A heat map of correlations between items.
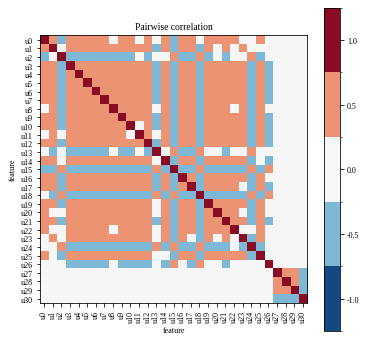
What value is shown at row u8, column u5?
0.5
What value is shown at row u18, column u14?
-0.5
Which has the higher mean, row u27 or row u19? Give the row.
u19
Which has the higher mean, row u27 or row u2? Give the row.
u27
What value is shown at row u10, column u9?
0.5
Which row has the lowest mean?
u15
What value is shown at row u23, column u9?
0.5
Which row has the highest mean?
u19
